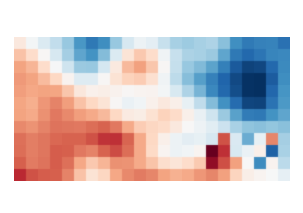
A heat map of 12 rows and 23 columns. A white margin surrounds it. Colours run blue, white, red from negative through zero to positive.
The top right is the ninth with the lowest average. An odd patch, rougher than its surroundings, sits in the bottom right. Values change most from cell to cell in the bottom right. On average the colour sits 50% of the way up the scale. Values rise toward the bottom left.
